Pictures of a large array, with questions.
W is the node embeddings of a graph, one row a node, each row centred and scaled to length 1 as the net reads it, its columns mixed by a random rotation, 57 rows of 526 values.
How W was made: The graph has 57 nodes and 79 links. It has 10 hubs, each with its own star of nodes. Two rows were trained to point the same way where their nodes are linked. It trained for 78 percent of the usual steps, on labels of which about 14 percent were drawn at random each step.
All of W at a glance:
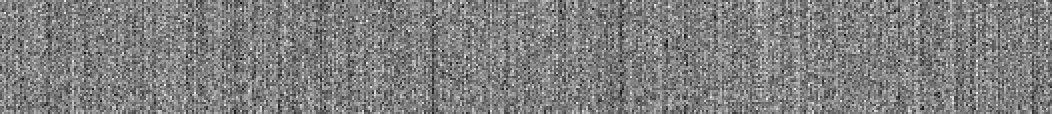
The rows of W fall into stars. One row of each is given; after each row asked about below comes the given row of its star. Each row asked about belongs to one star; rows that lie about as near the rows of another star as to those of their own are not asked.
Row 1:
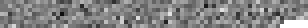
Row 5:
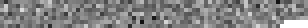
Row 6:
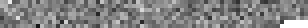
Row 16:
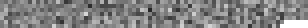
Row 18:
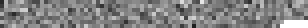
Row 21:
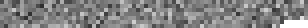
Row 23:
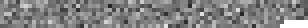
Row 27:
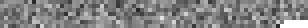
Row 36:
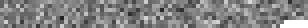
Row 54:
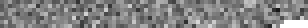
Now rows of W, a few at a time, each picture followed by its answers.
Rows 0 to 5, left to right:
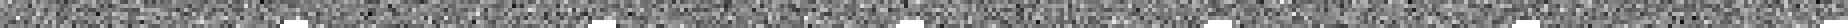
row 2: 18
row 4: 16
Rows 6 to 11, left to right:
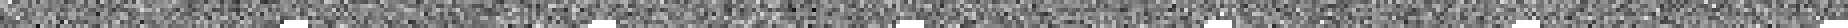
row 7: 18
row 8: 27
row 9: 27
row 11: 23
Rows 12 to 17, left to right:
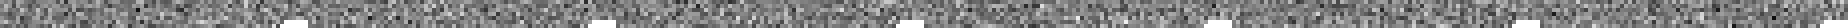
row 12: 5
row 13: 16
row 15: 18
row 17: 27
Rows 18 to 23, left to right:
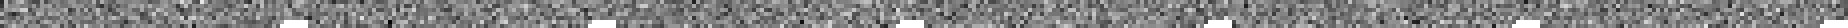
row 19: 54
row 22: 1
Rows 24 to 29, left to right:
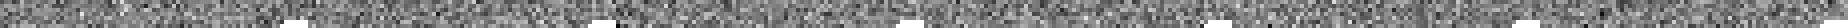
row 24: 21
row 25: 54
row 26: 18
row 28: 6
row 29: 18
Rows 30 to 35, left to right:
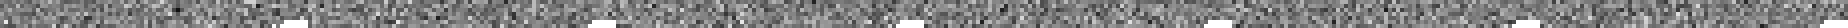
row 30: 16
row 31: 6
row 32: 54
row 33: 36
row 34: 1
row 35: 23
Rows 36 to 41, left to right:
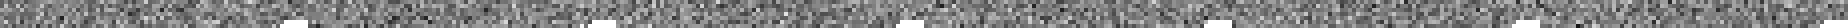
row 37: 16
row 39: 6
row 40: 27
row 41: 27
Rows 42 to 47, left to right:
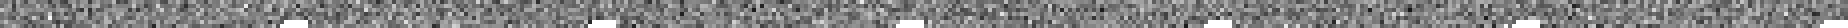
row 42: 5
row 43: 21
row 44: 5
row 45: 1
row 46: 1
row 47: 16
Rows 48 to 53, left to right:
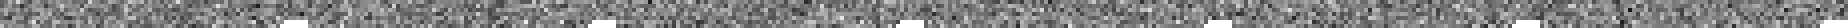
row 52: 5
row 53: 54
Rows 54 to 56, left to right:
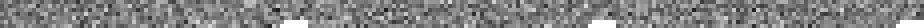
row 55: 23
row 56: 23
